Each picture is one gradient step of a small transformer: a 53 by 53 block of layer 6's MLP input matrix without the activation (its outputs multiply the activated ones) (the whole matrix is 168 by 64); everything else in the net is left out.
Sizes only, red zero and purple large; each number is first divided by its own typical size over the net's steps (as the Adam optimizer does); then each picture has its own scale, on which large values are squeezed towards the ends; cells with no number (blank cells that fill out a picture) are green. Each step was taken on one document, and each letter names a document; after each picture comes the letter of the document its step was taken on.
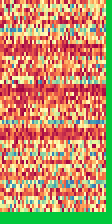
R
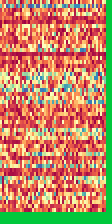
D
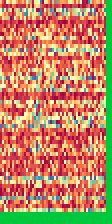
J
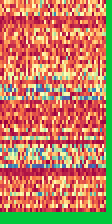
D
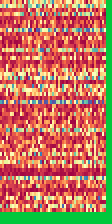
D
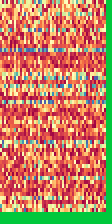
J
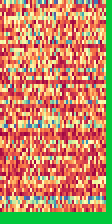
J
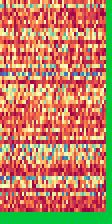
D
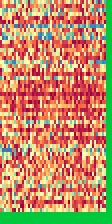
R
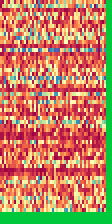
J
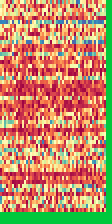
R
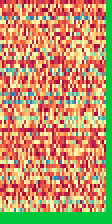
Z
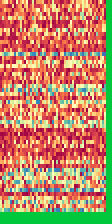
Z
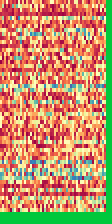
Z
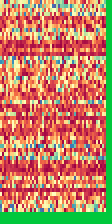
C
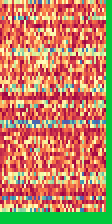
J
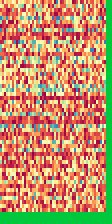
Z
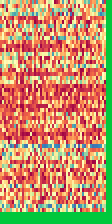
R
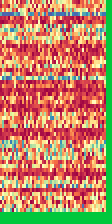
R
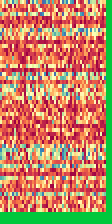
D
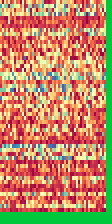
D
